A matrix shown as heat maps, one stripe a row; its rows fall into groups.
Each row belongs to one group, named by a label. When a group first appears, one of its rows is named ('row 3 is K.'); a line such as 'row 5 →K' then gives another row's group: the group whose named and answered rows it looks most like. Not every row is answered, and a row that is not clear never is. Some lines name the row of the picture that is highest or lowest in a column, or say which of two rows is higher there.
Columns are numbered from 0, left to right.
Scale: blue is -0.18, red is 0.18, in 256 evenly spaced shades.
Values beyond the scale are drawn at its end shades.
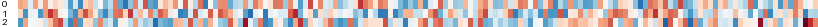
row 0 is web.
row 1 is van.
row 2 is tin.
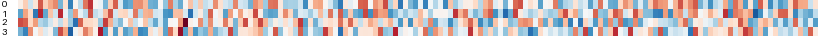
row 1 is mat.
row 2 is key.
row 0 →web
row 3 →tin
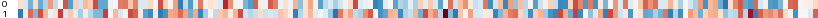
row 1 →mat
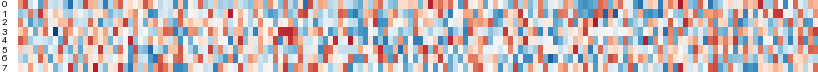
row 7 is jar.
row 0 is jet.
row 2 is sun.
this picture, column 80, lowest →4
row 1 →mat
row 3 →jar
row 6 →tin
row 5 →tin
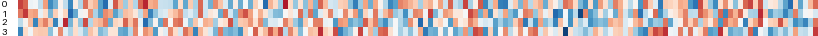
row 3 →web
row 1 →key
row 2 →mat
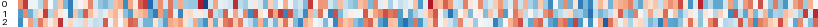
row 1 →web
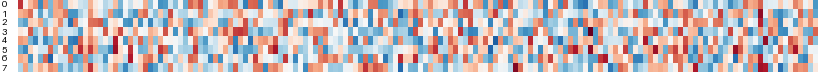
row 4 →van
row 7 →web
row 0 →jet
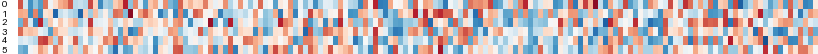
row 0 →sun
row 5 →tin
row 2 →mat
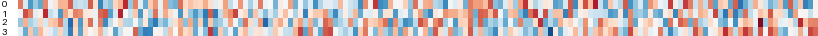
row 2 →tin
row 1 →jar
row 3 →tin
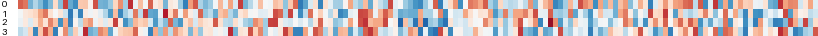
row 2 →web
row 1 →web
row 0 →van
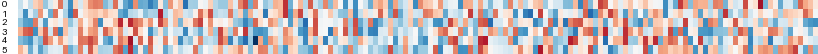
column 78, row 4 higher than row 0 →No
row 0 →tin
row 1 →tin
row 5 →van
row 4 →van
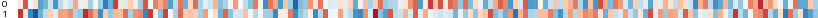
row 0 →jet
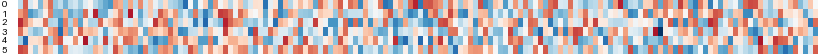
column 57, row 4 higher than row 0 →Yes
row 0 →jet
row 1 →van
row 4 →mat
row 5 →jar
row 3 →van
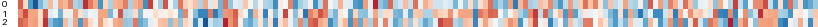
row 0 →sun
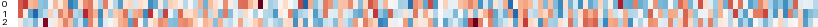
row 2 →sun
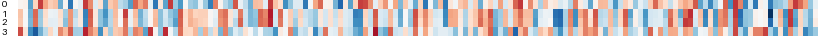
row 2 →sun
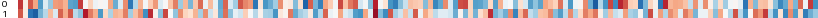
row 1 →sun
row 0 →key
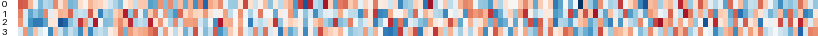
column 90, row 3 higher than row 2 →No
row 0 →key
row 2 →van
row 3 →jet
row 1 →sun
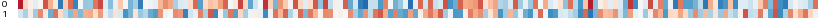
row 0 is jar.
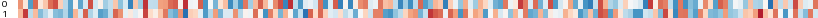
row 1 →jet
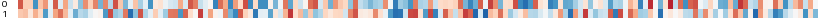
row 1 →key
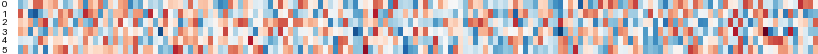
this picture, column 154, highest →3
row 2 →jar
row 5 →mat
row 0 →tin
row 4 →mat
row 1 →sun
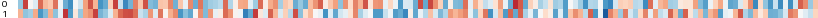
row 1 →van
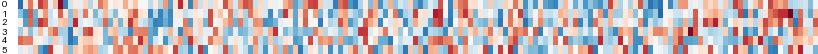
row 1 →mat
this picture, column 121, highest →5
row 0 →mat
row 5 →van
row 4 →jet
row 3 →web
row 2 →mat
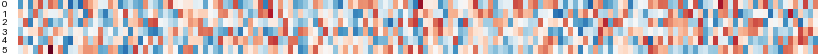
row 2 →jet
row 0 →web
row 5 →web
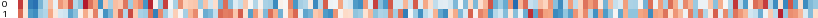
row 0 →sun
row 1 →van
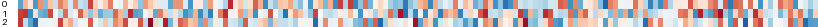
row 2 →sun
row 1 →van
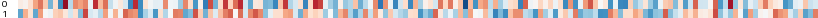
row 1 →mat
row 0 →jar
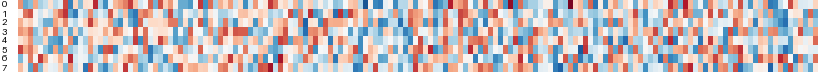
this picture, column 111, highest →6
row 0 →van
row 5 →key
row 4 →jar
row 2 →key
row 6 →mat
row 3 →jar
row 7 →sun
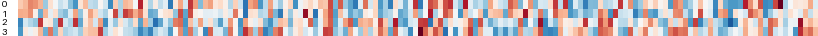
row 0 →jet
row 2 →tin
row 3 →tin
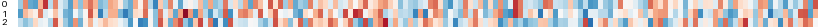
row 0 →web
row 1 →web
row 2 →tin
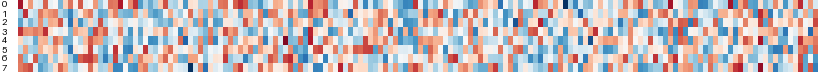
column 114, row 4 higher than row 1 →No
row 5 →web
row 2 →tin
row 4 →tin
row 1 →web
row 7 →key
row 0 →jar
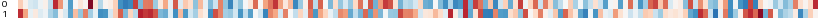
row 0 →web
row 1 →jet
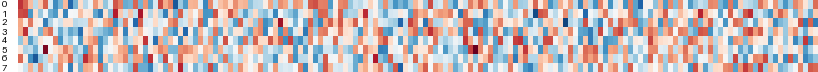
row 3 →jet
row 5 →sun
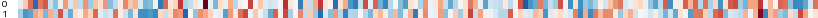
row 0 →mat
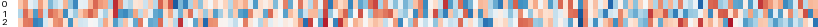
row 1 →web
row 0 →jar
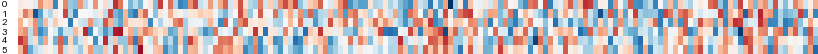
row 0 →jar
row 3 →jet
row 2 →key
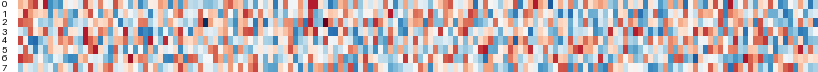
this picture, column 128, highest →4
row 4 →sun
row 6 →jet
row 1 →key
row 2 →key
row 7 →mat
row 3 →mat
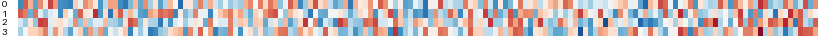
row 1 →van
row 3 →tin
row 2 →mat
